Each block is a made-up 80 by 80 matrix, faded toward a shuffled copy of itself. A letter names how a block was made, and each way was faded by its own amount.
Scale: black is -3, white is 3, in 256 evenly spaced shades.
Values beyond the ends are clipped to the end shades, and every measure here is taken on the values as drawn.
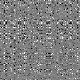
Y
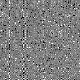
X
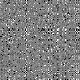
X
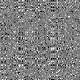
X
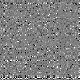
Y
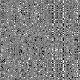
X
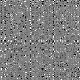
Y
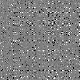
Y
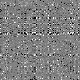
Y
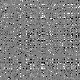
Y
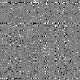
Y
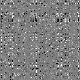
Y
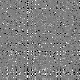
Y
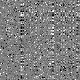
X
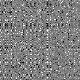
X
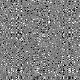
X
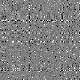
Y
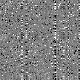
X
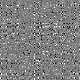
Y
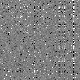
X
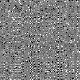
X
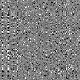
X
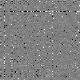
Y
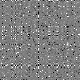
Y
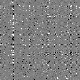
Y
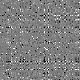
Y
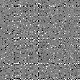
Y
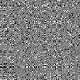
X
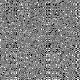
X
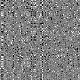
X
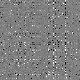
Y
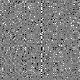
X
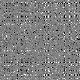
Y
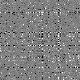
Y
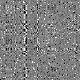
X
